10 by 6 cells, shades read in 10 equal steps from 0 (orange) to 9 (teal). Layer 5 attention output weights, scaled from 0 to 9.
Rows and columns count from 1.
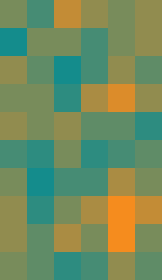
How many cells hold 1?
1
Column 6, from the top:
4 4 6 4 8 6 5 2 5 6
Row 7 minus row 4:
0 4 -1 4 2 1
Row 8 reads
4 8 5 3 0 2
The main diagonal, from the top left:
5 5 9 3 6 6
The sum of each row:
27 35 36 26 33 41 36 22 23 36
